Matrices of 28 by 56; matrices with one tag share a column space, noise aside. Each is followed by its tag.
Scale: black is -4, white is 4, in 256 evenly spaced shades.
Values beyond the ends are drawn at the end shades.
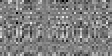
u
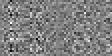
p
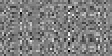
p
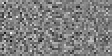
p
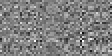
p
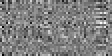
u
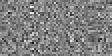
p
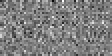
u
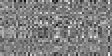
u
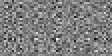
p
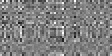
u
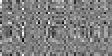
u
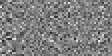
p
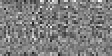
u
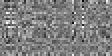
u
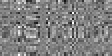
u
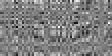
u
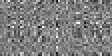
u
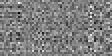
p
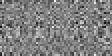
u
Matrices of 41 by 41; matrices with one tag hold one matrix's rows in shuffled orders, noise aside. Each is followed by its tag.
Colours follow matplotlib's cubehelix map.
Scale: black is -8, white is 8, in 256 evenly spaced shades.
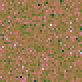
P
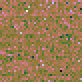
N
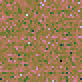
N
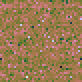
N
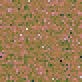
N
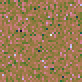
P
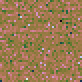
N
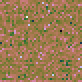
N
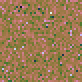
P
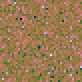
P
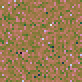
P
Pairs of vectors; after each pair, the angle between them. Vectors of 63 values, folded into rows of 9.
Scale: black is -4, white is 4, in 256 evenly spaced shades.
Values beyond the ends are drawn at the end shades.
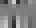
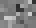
orthogonal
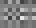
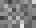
partly opposed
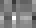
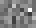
partly opposed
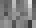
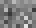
orthogonal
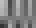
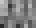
nearly parallel
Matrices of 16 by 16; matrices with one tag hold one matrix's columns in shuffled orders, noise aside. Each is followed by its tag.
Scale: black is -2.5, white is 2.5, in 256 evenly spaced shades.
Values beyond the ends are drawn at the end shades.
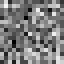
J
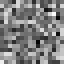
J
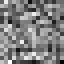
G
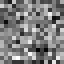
G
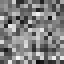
G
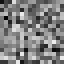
G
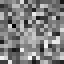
G
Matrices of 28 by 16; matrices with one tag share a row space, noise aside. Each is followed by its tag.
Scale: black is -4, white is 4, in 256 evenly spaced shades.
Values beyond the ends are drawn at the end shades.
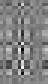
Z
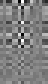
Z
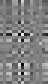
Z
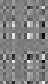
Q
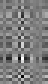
Z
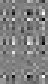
Q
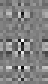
Z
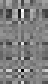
Z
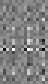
Q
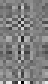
Z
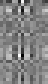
Z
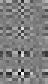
Z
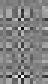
Z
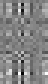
Z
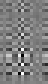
Z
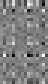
Q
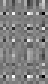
Q
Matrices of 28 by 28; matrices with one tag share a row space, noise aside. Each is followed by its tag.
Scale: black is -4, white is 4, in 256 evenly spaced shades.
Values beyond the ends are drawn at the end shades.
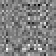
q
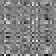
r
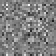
q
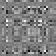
q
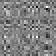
r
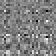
r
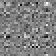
r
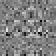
q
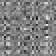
r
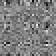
r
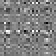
r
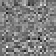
q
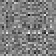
q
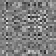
q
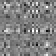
r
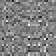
q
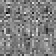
r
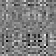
q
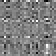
r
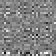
r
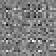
q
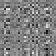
r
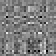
q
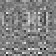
q
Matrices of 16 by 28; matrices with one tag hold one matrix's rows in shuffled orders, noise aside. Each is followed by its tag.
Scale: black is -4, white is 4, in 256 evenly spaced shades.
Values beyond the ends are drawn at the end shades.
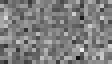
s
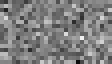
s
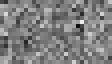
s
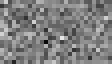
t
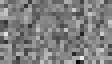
s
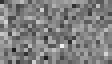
t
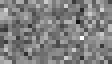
s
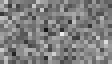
t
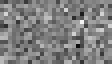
s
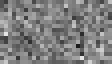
s
